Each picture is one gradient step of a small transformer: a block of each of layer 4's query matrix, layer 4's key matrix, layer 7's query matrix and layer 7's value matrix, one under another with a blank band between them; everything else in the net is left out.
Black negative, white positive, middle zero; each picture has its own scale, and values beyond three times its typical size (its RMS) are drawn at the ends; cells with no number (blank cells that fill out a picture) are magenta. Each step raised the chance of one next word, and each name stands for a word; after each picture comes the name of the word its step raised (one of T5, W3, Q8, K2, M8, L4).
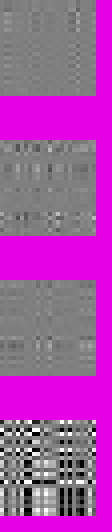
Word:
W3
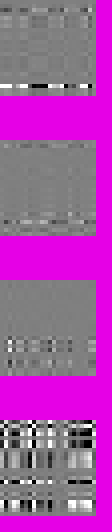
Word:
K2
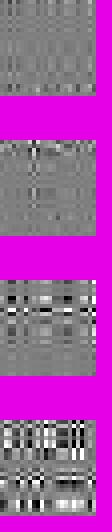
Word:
K2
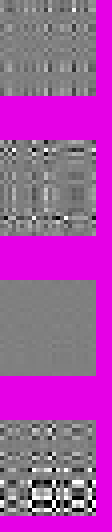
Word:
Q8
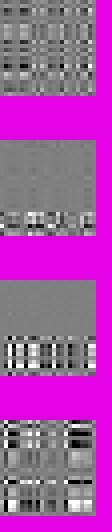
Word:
K2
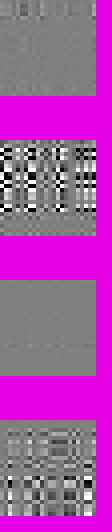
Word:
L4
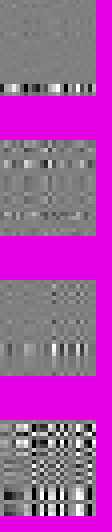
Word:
L4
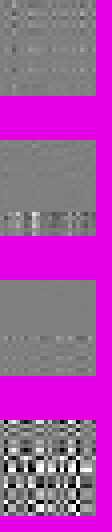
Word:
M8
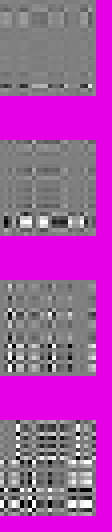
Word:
Q8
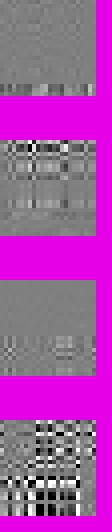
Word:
L4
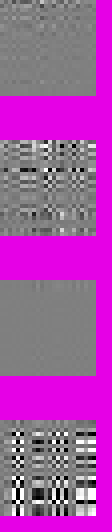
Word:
L4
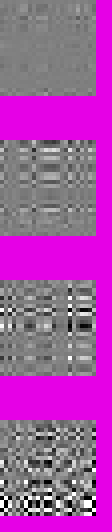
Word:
Q8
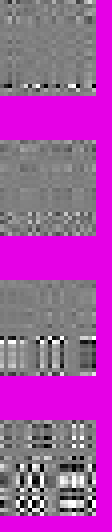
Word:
Q8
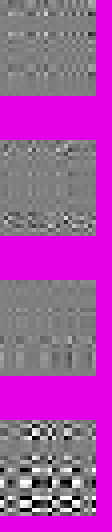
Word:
Q8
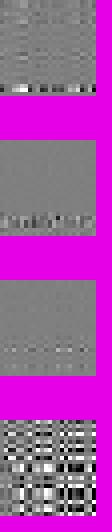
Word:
M8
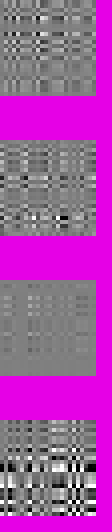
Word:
M8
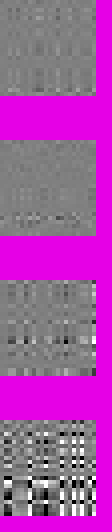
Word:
L4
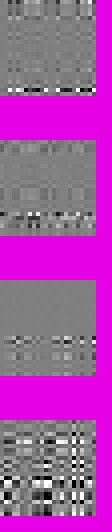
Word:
L4
